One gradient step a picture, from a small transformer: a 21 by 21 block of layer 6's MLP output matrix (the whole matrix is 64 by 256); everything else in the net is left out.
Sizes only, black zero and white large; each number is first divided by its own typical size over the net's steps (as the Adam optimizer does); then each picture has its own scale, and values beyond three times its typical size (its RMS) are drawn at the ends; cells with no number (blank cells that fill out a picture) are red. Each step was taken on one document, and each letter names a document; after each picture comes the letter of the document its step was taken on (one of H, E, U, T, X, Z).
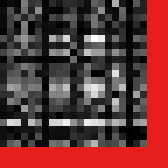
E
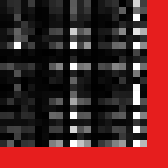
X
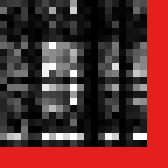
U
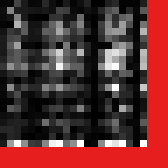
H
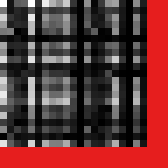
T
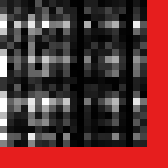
T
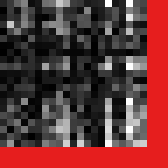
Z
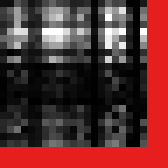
H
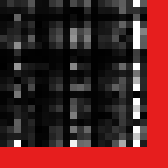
X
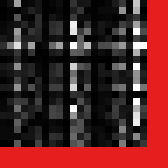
X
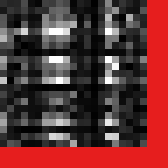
H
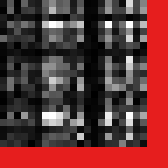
Z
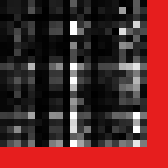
X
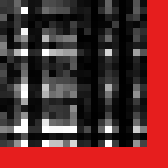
U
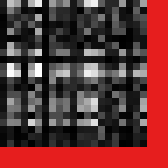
E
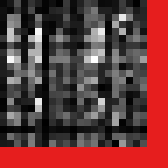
E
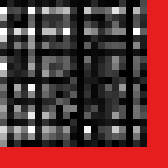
T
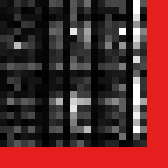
X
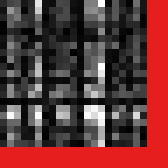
E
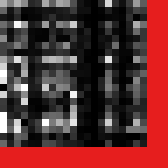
U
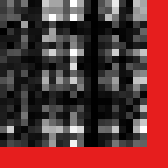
U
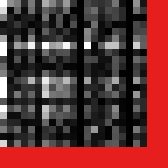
T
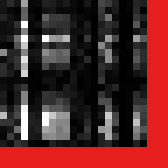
U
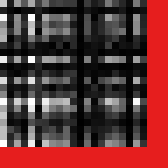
T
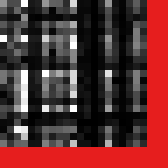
U
